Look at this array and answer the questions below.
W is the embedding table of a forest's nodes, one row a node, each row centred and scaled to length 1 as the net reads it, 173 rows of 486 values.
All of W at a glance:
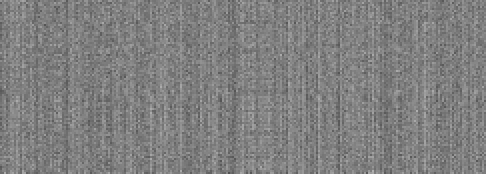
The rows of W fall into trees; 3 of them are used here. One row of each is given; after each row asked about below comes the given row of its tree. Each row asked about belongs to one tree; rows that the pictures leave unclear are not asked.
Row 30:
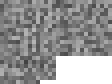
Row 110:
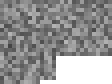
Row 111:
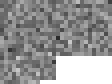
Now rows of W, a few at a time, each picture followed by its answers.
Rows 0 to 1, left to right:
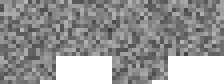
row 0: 110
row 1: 110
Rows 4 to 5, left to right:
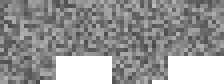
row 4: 30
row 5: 110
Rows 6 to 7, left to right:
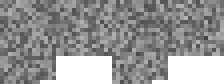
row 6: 110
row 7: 111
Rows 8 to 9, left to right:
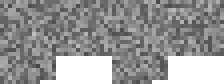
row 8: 110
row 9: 30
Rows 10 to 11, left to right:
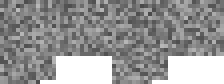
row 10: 30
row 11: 111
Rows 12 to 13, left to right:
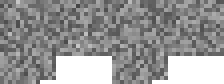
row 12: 110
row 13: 110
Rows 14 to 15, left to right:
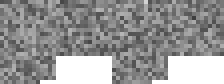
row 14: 30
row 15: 110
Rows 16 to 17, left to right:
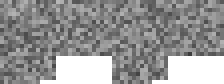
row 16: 110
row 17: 110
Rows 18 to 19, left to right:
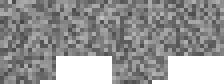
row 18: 110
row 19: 30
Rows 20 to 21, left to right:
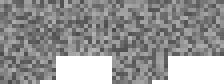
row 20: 111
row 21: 110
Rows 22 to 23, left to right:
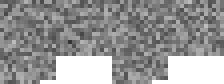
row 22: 111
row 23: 111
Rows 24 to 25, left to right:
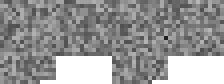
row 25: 30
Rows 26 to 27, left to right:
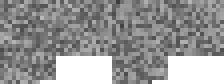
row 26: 111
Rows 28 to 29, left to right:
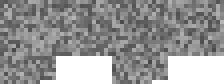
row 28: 30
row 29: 111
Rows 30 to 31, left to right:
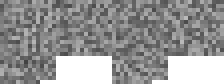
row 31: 111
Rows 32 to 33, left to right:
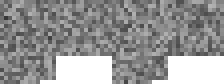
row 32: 110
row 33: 30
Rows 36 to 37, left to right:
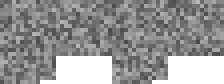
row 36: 110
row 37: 30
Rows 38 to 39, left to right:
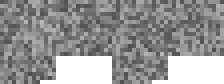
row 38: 30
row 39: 111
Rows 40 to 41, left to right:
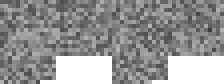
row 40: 30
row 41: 111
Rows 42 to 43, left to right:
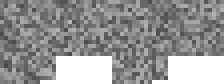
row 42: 30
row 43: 110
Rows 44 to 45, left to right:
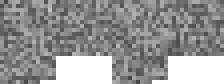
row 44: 30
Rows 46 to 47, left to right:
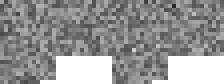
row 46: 30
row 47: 111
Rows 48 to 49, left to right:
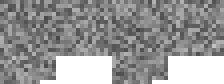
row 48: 111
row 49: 110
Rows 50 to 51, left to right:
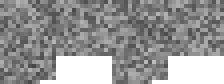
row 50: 110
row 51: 111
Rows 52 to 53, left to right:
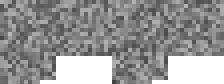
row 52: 110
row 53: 110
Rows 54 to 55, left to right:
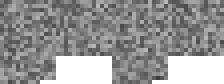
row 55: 30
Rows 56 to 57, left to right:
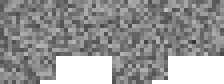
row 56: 30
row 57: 110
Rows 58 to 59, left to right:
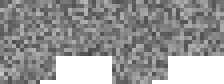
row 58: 30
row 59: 111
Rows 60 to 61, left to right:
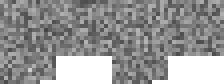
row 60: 110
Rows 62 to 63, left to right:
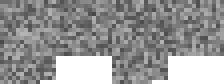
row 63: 111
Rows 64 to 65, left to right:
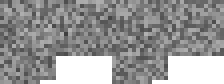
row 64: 30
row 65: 110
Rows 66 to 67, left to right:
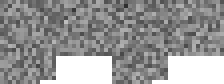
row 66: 110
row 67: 111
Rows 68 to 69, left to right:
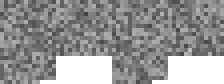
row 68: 111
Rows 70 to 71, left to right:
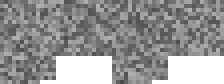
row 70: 30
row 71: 111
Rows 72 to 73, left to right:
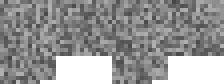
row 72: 30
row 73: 30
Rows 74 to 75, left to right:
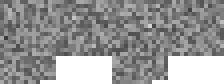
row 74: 30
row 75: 110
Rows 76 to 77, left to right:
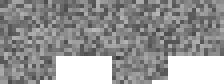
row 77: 111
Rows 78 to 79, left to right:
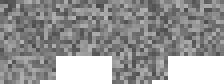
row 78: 111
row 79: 110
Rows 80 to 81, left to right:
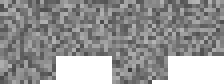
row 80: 110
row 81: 30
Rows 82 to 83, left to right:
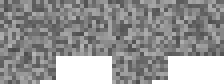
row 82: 111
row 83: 30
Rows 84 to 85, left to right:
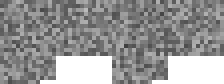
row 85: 111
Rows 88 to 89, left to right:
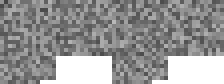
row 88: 30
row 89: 111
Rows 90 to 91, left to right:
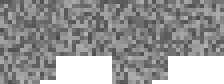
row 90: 111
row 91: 111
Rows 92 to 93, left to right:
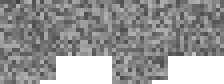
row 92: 111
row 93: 30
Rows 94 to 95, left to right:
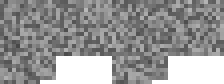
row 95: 111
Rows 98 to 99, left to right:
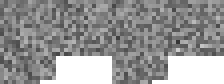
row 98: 30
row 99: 30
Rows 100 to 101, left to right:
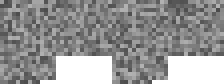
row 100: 30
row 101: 30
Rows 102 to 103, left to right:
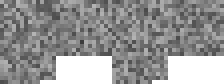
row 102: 110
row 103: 30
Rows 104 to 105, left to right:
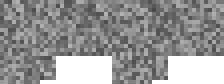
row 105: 110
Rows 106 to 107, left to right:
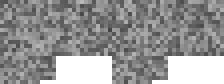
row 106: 30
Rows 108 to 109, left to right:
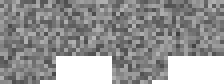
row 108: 30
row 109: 30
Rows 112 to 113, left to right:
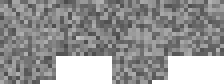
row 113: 30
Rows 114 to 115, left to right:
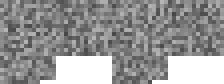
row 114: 30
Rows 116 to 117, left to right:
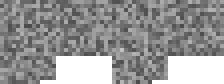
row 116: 30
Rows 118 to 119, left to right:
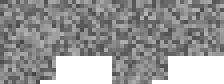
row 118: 30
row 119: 111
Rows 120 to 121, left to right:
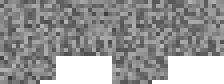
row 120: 30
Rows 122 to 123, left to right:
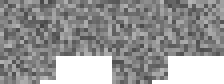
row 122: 111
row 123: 30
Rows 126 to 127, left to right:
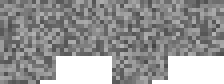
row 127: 110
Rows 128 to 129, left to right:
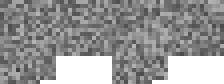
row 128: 30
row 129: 30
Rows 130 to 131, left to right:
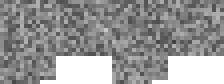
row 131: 111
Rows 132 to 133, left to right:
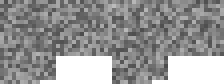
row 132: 111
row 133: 110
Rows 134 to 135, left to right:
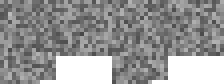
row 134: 111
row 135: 110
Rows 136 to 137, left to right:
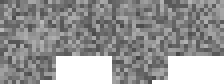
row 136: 30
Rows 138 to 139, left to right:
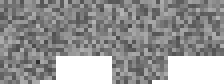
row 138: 111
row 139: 30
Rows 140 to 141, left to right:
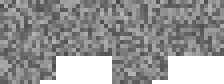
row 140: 110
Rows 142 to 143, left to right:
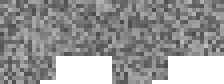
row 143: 111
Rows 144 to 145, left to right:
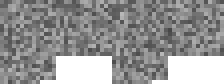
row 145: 111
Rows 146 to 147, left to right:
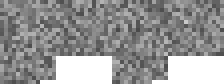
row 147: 110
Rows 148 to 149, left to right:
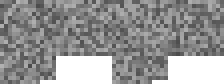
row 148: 110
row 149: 30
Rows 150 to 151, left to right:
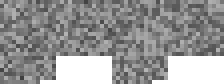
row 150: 110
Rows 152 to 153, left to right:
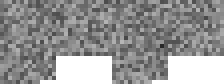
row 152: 110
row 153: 111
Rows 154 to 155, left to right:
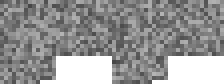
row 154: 30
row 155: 30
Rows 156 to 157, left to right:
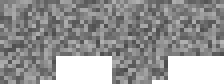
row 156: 110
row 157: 110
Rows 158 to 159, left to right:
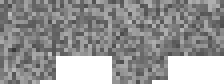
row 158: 111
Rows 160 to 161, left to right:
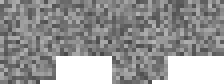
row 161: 30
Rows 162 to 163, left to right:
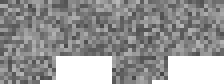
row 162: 30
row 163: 110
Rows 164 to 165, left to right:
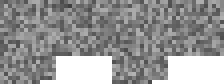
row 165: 30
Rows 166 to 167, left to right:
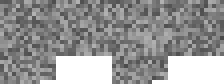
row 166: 111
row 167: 30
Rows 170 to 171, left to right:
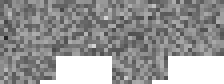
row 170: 30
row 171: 110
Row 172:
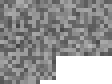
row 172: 110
